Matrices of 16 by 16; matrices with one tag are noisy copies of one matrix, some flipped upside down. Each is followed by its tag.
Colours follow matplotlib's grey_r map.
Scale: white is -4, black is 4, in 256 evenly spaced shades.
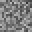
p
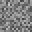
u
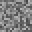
p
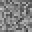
p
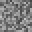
p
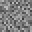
u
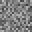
u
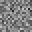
u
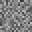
u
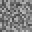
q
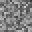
p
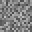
u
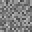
u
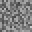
q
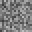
q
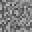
q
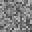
p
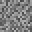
u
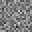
u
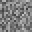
q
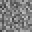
q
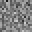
q
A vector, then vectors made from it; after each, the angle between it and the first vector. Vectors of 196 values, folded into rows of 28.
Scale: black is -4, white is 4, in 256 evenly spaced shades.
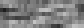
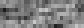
nearly parallel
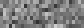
partly opposed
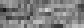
nearly parallel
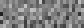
orthogonal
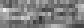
nearly opposite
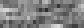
nearly opposite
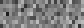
orthogonal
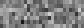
partly opposed
